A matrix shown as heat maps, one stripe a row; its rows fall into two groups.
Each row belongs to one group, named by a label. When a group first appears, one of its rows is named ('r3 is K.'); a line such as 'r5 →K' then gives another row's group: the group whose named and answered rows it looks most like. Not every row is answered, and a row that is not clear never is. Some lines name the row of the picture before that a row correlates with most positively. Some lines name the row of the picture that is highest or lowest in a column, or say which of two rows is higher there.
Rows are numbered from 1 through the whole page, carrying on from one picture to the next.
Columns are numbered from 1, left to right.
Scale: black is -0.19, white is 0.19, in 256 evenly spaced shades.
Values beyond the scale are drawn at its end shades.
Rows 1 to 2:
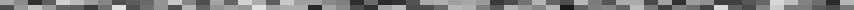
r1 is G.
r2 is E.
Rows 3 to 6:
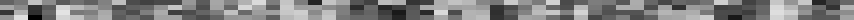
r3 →E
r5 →G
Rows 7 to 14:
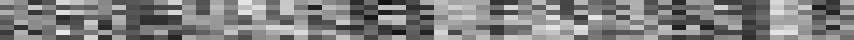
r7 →G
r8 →E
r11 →E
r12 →G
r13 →G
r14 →E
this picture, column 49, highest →13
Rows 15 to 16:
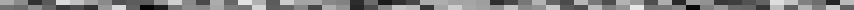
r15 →G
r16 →E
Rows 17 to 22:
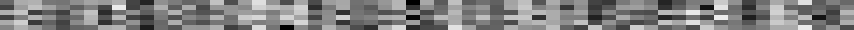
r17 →E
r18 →E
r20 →E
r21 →G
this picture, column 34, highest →22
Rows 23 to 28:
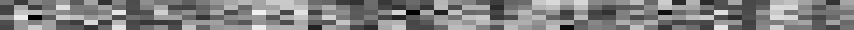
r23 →G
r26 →G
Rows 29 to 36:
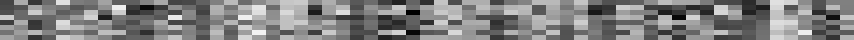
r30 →E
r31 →E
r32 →G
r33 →G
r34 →G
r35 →E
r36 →G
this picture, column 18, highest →32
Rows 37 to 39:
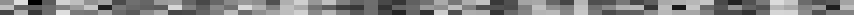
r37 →G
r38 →G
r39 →G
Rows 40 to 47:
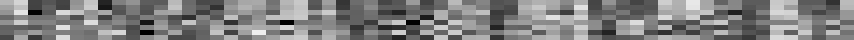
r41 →G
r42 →G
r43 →G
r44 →E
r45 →G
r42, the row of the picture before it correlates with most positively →37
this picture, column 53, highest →43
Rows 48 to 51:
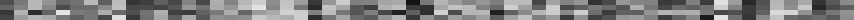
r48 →E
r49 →E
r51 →E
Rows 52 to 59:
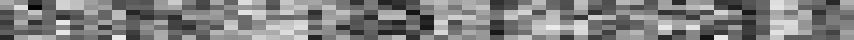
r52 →G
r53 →G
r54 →E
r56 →G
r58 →G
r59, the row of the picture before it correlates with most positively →51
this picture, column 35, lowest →57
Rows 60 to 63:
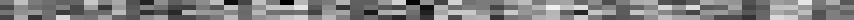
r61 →G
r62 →E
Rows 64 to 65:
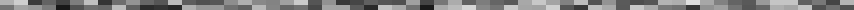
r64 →G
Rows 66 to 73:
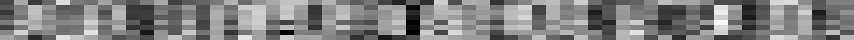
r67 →E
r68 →E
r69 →E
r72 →E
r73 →G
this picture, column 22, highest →66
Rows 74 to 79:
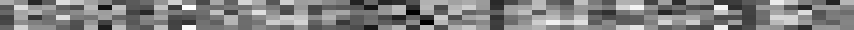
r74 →G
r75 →E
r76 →E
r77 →G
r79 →E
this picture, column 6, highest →74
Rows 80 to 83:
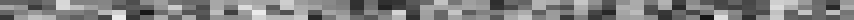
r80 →G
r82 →E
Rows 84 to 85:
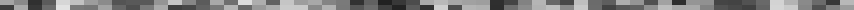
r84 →G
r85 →G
